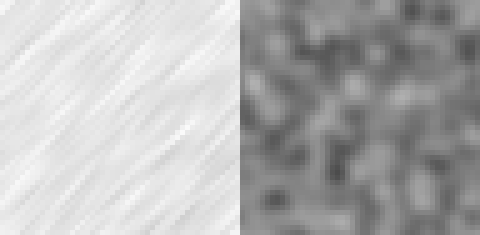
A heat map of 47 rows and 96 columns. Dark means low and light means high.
It is made of 1 by 2 panels. Panel 1,1: very high, slanting up to the right, faint in contrast. Panel 1,2: middling, blotchy.
